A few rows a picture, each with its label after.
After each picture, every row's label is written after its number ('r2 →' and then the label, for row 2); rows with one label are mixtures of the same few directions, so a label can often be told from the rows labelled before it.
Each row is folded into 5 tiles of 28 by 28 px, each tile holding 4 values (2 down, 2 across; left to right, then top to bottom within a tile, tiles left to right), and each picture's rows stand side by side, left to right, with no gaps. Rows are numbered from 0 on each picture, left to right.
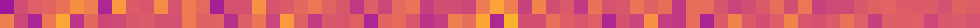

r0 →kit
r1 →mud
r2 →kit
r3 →kit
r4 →mud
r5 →kit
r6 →kit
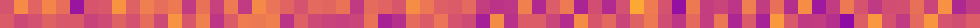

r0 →mud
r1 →kit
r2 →mud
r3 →kit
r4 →mud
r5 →kit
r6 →kit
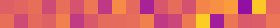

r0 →kit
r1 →kit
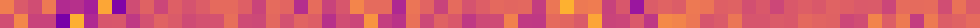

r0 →kit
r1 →mud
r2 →mud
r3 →mud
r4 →kit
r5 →kit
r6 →kit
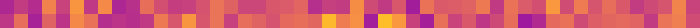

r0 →kit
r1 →mud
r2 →mud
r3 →mud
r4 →mud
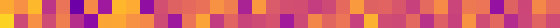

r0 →kit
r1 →kit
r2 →kit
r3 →mud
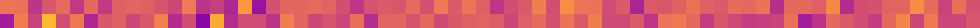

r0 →mud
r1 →kit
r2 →kit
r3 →mud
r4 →kit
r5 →mud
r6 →kit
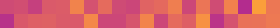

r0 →kit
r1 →kit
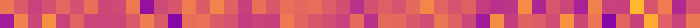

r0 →mud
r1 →kit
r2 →kit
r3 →kit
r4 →mud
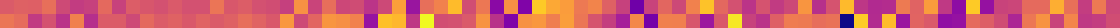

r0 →kit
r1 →mud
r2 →mud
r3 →kit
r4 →kit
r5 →kit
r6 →mud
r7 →kit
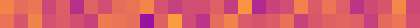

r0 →kit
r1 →kit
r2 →mud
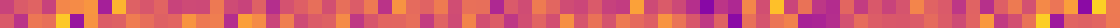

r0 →kit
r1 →mud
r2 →kit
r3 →mud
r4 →mud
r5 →kit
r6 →mud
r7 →kit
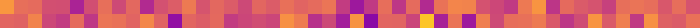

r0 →kit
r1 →kit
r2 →kit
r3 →mud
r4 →kit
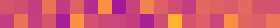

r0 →kit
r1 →kit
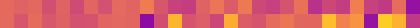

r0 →kit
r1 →kit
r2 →mud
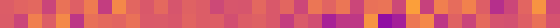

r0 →kit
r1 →mud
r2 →mud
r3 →mud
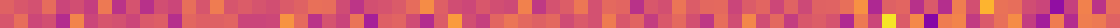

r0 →kit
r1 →kit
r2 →kit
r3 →kit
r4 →mud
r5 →mud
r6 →mud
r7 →kit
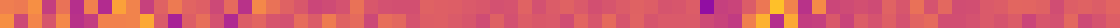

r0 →kit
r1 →kit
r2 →mud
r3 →kit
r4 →mud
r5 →kit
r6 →kit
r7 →mud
